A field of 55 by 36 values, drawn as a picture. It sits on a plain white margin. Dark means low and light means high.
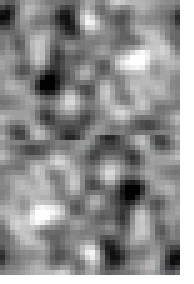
Histogram: bell-shaped. Grain: blotchy. Symmetry: a half turn. Lone odd cells: none.
